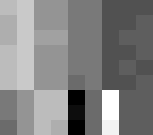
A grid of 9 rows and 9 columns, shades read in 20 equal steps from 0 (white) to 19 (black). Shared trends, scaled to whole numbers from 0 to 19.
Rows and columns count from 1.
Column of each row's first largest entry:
7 7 7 7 7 7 5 5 5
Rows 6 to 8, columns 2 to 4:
4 8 8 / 8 5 5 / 8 5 5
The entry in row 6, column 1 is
5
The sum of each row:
84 84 81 83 83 84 82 81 85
